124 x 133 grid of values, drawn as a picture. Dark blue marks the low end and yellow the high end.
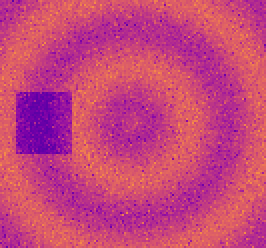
There is no overall slope. The middle left is the ninth with the lowest average. An odd patch, lower than its surroundings, sits in the middle left. Concentric rings centre on the centre.
